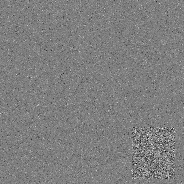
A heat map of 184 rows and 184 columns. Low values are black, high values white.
Odd patch: rougher, in the bottom right. Odd rows or columns: none. Stripes: none. Roughest part: bottom right. Histogram: heavy tails on both sides. Mirror symmetry: none.
